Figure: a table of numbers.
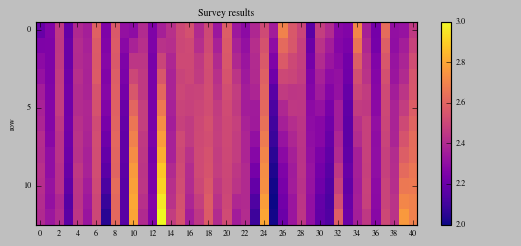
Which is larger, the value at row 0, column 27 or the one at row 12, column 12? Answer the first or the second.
the first
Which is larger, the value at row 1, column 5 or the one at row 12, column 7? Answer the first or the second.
the first
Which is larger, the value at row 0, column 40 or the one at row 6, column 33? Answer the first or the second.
the first
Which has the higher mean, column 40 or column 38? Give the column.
40
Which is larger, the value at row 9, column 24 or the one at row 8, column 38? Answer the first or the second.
the first
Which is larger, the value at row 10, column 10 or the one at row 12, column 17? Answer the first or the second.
the first
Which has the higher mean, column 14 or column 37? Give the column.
37
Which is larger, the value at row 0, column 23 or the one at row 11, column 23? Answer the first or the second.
the first
